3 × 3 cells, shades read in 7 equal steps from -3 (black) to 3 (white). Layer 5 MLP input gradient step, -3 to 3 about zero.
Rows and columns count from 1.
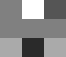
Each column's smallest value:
0 -2 -1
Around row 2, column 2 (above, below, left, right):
3 -2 0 0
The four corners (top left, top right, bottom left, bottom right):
0 -1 1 1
